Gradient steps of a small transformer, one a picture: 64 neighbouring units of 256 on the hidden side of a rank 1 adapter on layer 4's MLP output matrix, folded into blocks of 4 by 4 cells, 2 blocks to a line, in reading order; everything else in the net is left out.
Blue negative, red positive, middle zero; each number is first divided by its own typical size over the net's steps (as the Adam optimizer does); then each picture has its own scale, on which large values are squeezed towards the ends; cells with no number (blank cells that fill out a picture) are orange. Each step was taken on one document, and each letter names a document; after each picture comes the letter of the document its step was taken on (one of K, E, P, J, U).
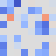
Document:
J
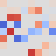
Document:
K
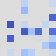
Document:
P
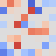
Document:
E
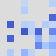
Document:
P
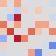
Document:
K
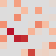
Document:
K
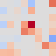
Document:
E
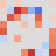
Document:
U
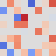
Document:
E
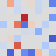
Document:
E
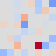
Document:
E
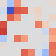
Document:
U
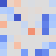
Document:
J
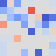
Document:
J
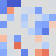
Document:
J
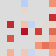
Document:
P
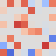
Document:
E
